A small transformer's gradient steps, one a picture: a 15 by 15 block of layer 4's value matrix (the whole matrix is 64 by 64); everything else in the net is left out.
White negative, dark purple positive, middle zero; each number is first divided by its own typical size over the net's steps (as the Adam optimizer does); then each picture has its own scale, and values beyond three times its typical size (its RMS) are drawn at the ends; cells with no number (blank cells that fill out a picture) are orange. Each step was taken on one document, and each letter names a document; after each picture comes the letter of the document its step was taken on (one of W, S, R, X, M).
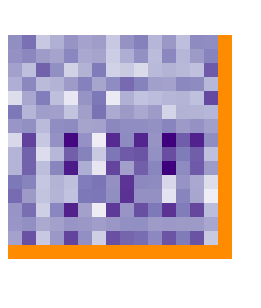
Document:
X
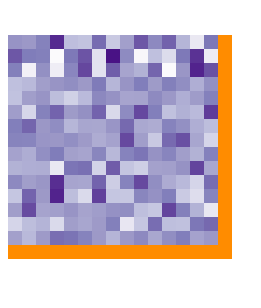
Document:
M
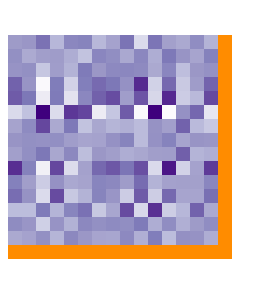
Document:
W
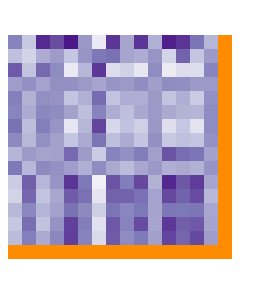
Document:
X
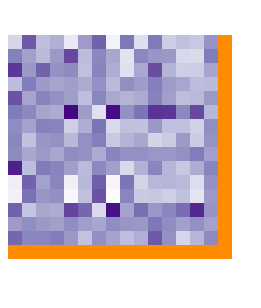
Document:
X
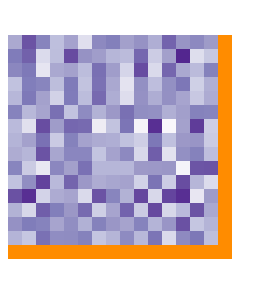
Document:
W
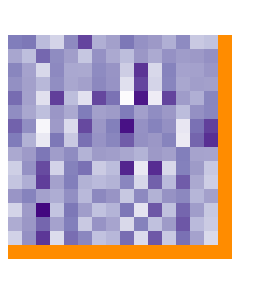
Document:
W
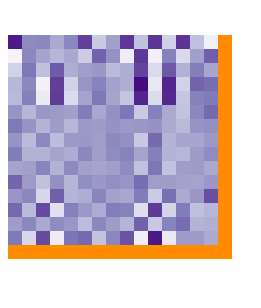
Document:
W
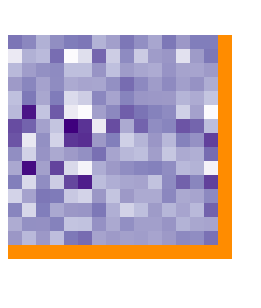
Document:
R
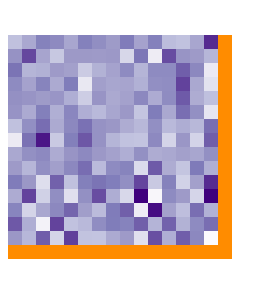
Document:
W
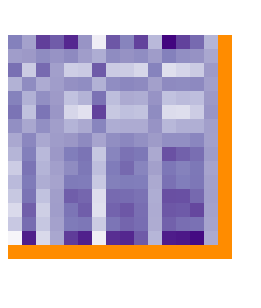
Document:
X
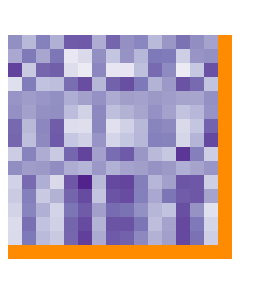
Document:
X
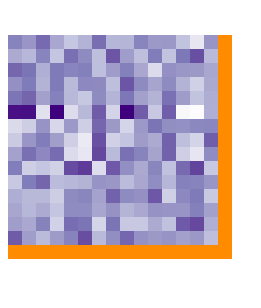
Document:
M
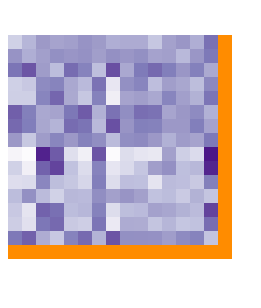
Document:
R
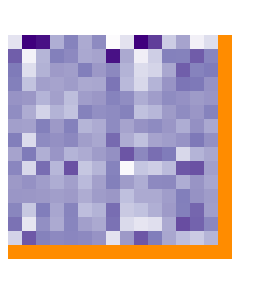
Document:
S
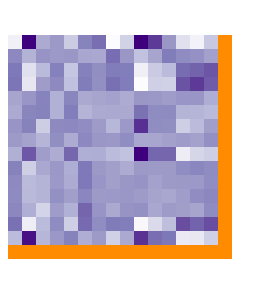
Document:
S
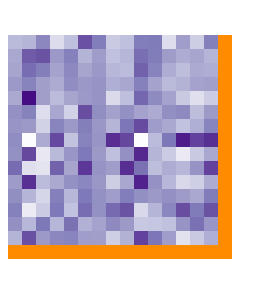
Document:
S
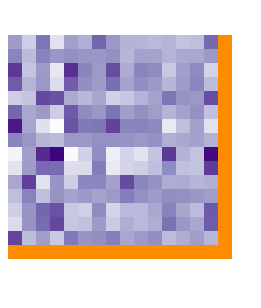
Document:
R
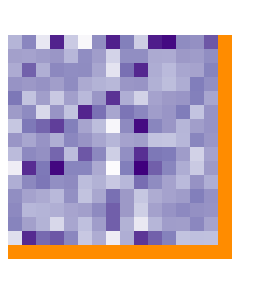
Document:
S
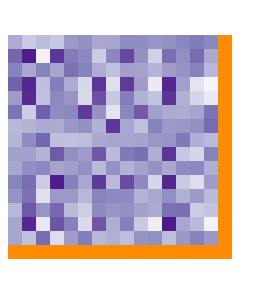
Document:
M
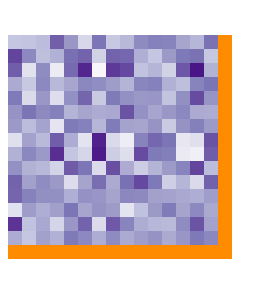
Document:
M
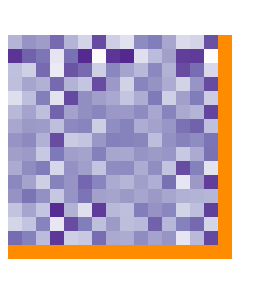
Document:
M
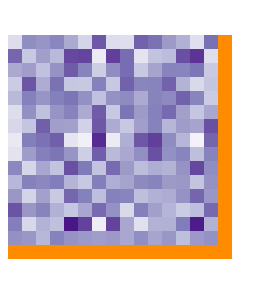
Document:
M
